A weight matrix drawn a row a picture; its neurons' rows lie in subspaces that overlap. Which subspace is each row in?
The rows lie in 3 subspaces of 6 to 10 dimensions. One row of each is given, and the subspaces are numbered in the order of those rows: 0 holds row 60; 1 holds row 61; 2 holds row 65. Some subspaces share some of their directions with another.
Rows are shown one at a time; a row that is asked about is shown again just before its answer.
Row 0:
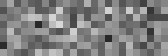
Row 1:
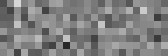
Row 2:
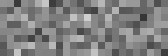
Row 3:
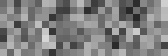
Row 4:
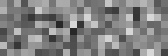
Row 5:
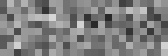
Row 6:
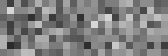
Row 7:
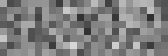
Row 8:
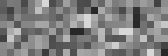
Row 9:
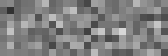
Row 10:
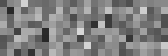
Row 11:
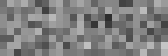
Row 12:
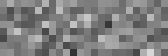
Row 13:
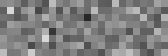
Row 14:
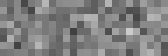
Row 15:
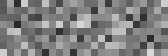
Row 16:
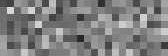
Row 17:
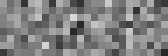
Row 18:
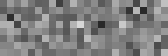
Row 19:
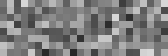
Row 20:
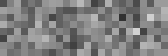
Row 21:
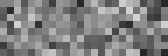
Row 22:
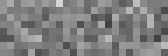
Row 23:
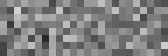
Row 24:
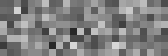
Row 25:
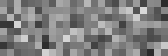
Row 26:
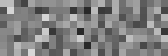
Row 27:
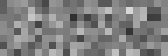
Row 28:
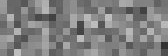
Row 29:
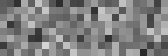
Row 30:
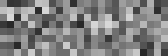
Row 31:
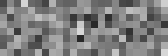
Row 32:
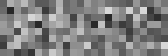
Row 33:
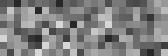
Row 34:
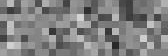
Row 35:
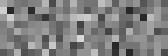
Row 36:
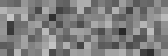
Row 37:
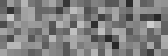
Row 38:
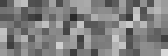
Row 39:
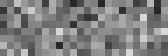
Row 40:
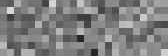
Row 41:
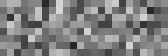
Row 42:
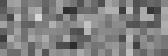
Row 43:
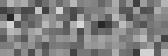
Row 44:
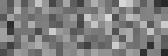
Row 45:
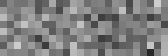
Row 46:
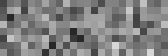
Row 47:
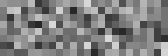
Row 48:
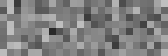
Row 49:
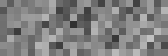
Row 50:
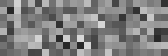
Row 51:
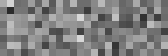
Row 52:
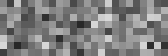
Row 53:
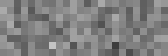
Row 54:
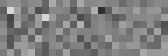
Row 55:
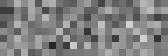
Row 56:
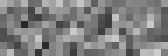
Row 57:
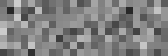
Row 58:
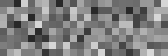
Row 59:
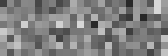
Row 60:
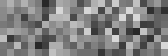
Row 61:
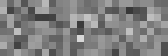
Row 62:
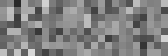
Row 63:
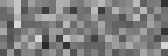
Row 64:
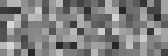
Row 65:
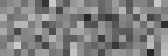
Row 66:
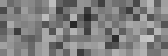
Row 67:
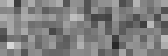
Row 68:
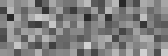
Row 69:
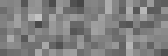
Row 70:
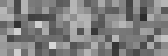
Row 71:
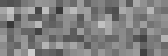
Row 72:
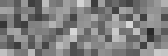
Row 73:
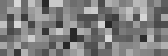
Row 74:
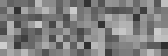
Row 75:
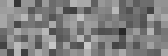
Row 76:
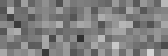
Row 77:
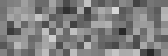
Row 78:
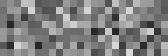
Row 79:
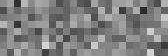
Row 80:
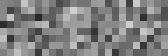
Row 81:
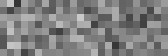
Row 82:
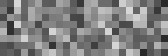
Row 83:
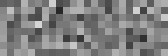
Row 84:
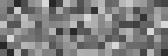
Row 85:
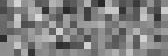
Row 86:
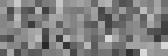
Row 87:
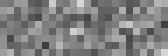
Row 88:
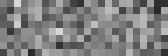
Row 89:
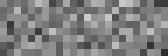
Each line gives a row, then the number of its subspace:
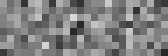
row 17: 2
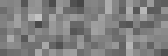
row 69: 2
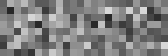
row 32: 1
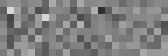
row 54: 1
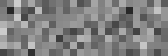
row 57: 2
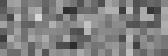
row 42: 0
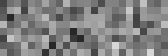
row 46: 0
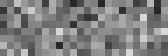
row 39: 0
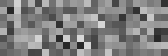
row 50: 0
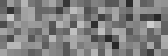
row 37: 0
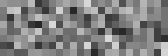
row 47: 0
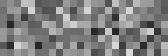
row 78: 0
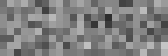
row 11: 1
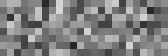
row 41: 0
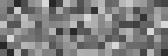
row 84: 0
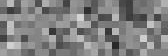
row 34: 0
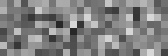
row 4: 2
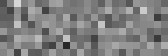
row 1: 0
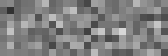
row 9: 0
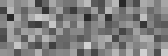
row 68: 0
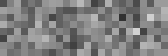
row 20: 0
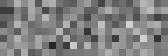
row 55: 0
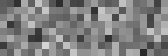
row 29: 1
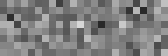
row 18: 2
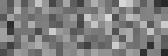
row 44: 1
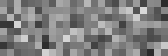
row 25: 2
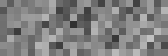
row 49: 0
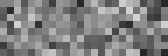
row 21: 1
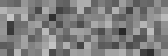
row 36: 0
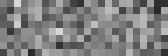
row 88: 0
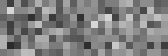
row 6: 1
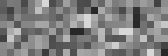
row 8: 0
